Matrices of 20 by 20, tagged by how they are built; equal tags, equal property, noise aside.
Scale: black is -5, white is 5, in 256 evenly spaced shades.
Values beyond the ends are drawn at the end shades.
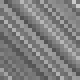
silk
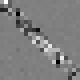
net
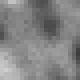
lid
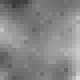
lid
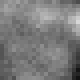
lid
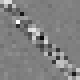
net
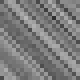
silk
